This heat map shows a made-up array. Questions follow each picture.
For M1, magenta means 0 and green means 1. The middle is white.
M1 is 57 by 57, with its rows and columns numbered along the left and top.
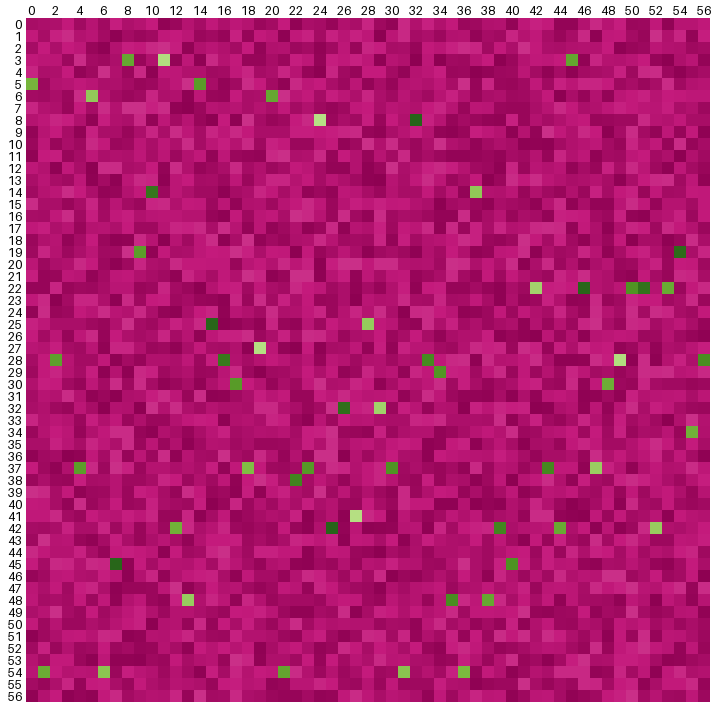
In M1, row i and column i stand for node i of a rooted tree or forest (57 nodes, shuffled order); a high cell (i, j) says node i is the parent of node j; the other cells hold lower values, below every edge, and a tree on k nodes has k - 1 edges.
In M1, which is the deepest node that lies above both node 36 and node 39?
54
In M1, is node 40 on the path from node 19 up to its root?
no
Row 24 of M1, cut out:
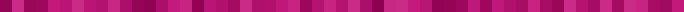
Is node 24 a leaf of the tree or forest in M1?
yes
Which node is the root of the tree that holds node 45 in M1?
3
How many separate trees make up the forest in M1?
2
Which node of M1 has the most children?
37
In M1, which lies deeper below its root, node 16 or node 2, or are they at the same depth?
the same depth
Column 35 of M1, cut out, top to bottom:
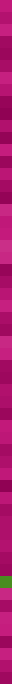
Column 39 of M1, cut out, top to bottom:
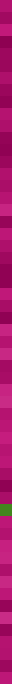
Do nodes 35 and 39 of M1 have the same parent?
no
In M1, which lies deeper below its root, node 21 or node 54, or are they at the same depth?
node 21
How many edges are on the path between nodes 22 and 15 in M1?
3
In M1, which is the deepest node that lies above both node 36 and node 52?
54
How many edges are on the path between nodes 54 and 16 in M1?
12
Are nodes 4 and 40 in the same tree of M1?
no
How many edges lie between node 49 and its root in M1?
15
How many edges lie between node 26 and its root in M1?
3
